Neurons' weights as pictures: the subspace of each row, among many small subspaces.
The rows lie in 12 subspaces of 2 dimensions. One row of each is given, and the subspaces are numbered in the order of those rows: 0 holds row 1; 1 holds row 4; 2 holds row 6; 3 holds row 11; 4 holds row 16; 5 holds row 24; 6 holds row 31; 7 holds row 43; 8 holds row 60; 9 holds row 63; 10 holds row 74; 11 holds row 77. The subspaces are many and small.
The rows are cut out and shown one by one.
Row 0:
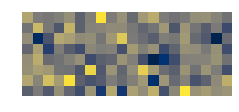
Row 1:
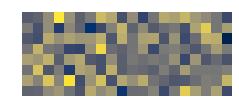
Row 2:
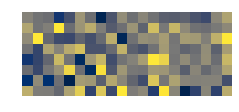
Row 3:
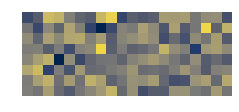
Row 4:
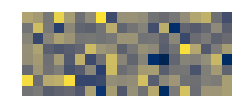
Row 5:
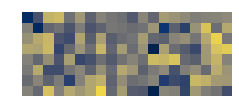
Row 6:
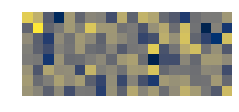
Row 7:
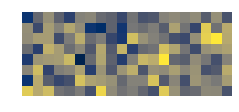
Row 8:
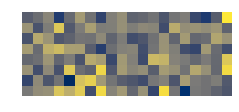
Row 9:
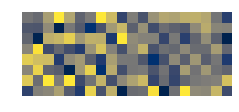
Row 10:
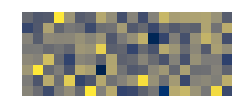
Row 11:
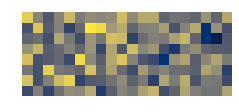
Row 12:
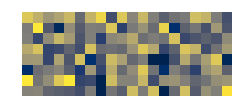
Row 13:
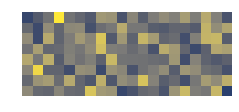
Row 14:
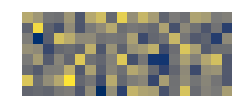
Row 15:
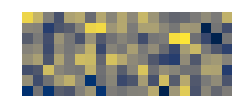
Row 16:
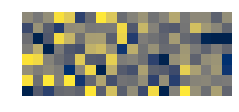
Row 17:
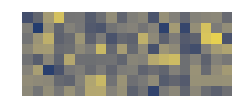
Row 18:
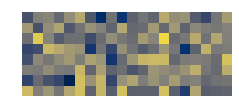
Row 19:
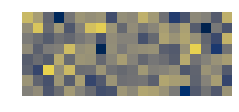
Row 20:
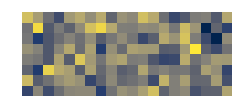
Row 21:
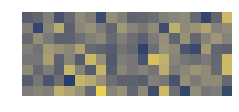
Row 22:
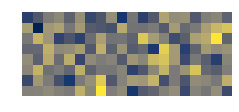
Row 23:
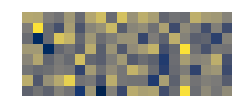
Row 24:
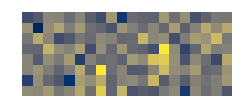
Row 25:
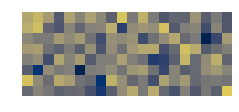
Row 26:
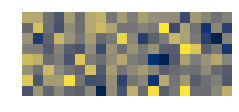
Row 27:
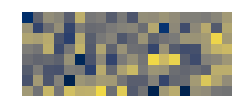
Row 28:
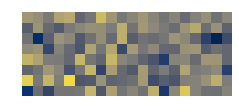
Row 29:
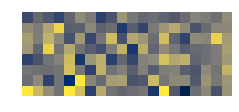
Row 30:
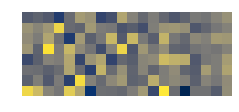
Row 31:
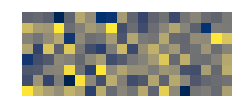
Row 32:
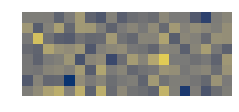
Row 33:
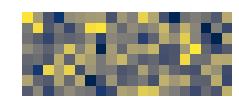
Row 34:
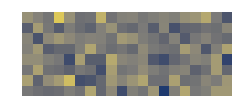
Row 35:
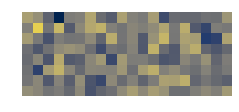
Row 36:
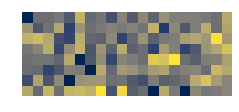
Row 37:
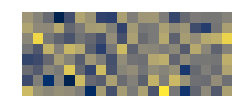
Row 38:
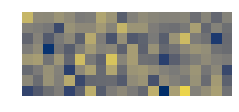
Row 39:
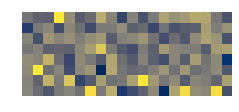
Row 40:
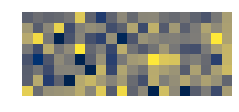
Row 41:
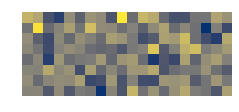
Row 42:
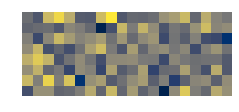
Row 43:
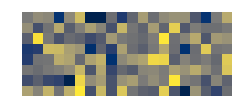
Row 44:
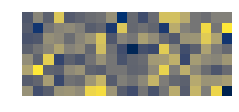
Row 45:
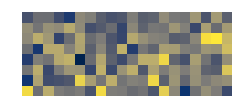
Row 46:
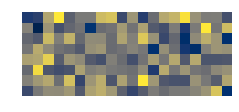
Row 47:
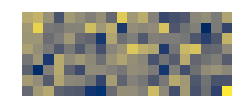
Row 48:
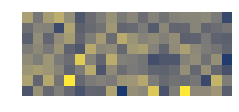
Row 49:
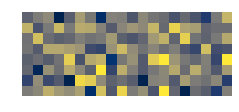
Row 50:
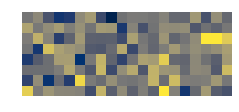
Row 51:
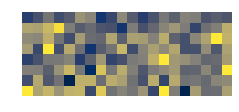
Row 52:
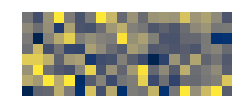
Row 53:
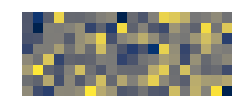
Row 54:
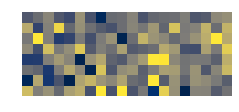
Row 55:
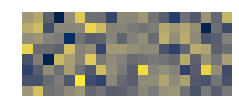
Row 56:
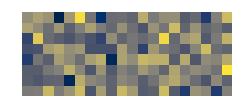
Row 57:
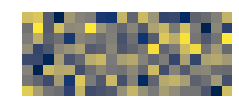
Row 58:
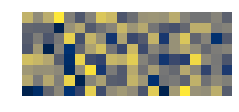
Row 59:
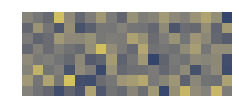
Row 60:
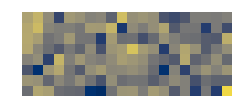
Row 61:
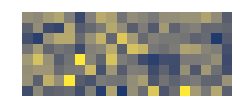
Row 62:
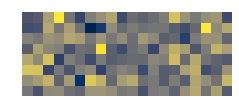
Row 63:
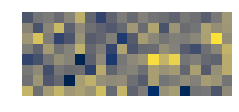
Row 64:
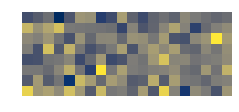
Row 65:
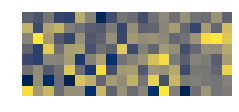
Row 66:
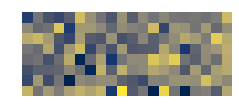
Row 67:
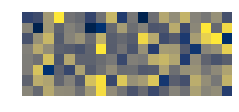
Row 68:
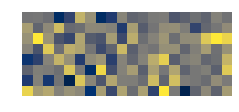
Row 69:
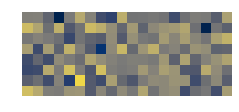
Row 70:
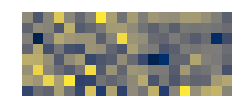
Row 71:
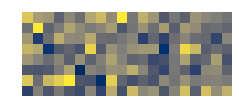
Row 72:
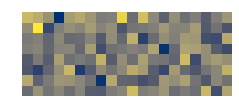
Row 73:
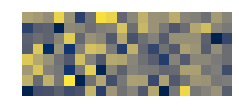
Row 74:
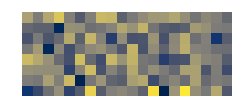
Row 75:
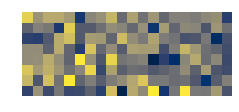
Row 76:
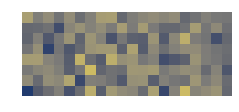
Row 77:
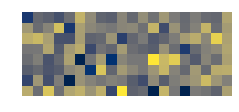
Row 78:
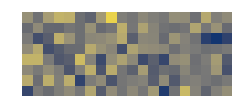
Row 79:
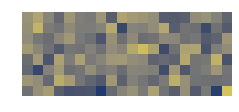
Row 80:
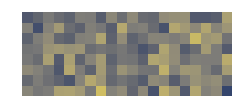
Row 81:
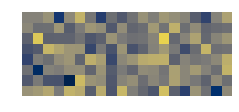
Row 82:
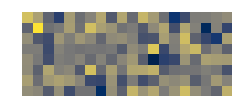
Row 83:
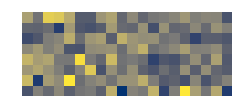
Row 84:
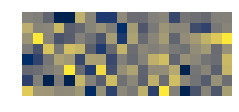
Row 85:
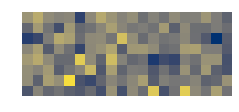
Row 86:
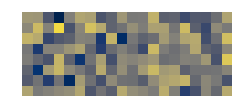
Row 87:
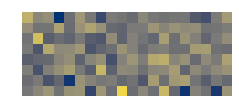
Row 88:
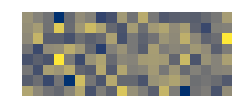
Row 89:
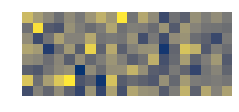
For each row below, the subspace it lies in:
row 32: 5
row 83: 11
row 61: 9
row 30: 10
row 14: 5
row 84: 4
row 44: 8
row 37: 4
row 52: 2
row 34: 1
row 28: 4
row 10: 1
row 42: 3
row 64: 6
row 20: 4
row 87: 5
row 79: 8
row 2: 0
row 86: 9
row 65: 4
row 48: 11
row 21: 8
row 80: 8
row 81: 7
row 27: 11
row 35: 9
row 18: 7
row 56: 7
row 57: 2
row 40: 9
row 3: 3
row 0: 2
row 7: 3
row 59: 8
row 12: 1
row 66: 11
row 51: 6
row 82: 2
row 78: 3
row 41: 2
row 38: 10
